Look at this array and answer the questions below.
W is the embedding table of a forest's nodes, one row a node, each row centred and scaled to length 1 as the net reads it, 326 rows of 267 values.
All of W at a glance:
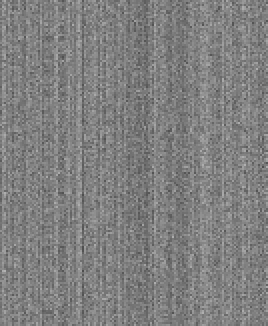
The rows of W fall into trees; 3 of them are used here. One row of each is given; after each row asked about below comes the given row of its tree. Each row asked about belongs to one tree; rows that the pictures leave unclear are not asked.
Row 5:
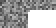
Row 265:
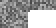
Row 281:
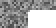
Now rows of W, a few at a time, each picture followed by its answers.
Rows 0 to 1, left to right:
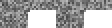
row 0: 281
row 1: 281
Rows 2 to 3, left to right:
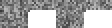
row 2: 5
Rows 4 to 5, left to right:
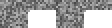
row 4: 265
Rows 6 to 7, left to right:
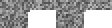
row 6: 281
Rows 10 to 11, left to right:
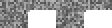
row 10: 281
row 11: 265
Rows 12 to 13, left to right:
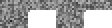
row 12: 5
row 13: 265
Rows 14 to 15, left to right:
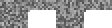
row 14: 281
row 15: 5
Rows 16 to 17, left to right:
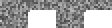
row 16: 281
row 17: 5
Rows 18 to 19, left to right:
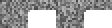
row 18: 265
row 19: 5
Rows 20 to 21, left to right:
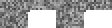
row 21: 265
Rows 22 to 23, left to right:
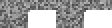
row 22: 5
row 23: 5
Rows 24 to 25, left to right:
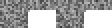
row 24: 5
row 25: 5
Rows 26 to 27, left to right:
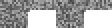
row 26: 281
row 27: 281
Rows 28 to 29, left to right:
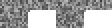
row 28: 5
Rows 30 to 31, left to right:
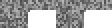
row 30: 5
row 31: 281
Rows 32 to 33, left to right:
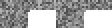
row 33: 265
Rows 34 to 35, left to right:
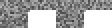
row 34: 5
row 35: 281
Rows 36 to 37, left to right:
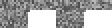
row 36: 281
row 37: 281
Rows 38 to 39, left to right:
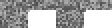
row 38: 265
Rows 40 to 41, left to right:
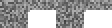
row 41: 281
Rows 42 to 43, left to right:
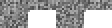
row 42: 5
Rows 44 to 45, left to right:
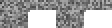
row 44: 5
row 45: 281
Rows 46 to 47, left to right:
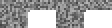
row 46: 265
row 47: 5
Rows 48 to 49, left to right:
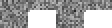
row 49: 265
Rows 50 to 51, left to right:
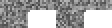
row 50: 265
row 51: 281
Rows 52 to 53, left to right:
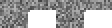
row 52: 5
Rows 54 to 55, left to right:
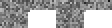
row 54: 281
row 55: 281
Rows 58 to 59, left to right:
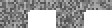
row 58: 281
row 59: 281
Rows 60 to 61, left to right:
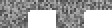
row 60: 5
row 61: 265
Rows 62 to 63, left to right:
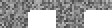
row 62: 281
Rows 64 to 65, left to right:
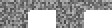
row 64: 281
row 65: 281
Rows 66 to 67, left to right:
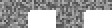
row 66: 265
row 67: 265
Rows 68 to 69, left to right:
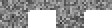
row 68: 281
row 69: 5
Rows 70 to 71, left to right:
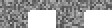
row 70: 281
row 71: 265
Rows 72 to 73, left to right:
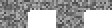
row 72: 281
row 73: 265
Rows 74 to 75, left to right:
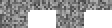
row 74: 265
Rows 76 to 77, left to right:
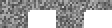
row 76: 5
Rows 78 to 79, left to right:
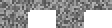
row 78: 281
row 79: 5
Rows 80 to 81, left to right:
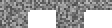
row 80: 265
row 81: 5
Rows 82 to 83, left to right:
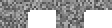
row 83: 5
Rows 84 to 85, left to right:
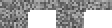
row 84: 281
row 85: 281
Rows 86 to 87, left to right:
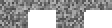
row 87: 5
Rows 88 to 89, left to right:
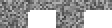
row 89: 265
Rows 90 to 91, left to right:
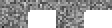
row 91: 265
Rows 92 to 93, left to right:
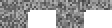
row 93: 281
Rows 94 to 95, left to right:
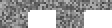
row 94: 265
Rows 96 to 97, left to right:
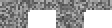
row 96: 281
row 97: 281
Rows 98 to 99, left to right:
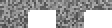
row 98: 5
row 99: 5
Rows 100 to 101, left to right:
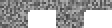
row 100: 265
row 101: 281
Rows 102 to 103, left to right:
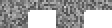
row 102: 5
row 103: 265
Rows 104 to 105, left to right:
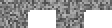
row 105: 5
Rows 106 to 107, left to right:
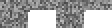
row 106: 5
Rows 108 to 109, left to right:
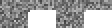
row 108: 5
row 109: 281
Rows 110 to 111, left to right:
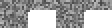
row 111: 281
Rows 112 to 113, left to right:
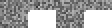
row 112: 265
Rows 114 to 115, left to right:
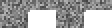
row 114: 5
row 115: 281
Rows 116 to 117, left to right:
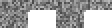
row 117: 281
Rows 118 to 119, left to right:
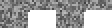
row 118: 5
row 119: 281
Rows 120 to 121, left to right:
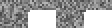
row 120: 5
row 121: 281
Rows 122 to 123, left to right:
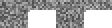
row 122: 281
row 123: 281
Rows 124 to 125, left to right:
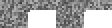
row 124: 5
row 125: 281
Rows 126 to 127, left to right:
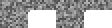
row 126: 265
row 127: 5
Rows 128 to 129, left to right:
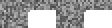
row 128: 265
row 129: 5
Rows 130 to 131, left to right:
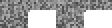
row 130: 5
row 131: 265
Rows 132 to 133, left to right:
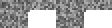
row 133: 5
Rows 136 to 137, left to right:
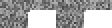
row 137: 281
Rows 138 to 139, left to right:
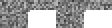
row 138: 281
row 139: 281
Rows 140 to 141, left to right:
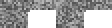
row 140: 281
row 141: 265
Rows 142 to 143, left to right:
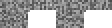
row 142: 281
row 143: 265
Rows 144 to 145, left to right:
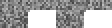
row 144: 5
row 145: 281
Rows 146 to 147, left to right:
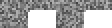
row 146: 5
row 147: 265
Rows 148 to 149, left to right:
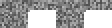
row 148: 281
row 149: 281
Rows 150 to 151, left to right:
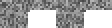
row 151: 281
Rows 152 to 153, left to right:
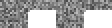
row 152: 281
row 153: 265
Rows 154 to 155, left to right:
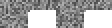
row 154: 265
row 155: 5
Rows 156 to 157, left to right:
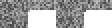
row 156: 281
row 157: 281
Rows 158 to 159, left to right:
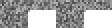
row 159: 281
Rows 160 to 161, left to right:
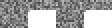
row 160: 265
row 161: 281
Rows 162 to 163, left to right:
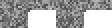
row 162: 5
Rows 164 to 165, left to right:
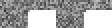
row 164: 281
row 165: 281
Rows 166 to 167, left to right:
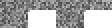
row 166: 281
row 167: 281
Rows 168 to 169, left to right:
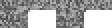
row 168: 281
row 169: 5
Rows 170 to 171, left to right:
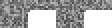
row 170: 5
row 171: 281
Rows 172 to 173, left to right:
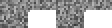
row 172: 5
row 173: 5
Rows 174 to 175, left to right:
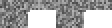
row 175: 265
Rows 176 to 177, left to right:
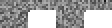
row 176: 5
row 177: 265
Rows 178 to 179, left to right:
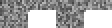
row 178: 5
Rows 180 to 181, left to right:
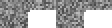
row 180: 281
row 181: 265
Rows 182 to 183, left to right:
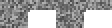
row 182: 5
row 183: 281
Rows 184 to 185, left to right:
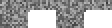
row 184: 265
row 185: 5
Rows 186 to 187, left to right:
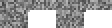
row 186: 281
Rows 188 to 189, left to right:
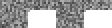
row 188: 265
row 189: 281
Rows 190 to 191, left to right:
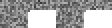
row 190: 265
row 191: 265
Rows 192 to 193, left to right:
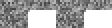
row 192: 281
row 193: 281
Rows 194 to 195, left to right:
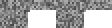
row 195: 281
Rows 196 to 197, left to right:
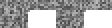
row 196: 5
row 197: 281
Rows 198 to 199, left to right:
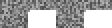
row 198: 5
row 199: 265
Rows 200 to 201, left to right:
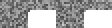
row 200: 5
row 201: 281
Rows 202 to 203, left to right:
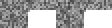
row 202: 281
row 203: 281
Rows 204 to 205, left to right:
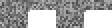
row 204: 281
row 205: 5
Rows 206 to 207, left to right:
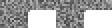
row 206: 5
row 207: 281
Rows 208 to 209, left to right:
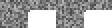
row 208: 5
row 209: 265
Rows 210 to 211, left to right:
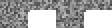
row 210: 265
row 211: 5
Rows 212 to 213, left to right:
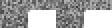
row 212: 5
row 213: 281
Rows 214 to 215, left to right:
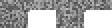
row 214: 281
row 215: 5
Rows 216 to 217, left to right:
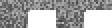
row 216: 281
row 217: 5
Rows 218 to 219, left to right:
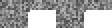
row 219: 5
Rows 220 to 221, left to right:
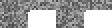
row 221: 265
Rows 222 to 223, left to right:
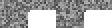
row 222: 265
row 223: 5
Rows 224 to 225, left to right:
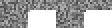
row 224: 281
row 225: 5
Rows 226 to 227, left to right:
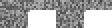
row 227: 281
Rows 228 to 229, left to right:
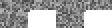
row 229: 265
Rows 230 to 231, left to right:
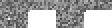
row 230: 281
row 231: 5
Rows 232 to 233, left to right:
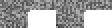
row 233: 265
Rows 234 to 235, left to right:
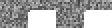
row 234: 5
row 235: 281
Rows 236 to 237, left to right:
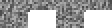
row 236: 5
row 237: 265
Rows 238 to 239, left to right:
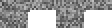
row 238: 281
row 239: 5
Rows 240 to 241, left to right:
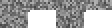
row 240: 265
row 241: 281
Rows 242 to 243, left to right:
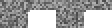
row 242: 281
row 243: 5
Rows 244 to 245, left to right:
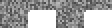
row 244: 265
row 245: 265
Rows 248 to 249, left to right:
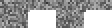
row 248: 281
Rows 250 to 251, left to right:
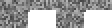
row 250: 281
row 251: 281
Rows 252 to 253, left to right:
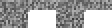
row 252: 281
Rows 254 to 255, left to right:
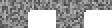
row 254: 265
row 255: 5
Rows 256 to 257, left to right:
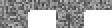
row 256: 265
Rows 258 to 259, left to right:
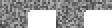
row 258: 265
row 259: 265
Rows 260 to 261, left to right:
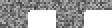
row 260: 265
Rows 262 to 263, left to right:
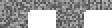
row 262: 265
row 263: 281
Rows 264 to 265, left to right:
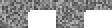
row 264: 265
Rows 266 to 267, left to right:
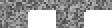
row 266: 265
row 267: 5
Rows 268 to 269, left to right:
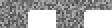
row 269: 5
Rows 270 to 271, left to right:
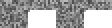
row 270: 281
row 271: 281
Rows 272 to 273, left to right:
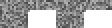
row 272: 5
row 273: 281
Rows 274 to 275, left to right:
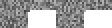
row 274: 281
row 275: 265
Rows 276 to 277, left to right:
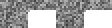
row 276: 265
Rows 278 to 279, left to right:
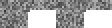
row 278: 281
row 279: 281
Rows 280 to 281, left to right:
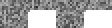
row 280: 265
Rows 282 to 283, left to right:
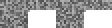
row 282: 5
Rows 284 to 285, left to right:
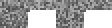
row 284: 281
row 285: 5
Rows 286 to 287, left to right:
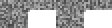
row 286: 281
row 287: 265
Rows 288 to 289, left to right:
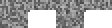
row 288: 265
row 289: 5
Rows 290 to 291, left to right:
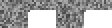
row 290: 5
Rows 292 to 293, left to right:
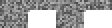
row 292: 5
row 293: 265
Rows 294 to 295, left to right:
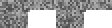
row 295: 281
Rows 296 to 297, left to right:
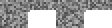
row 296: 265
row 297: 265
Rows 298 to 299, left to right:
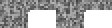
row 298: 5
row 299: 5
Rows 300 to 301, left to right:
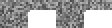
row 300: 5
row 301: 281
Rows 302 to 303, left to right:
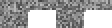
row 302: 5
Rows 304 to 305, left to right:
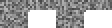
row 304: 5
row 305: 265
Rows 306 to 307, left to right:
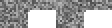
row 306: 281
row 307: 265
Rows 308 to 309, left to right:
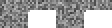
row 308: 5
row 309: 265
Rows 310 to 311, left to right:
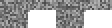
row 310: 281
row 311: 281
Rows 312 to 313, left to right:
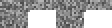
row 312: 281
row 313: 281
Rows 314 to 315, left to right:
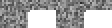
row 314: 265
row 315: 5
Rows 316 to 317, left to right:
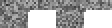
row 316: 5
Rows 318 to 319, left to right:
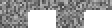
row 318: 265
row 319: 281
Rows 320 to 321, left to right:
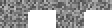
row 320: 5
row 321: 281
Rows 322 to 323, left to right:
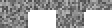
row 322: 265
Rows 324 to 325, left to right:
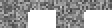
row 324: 281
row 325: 265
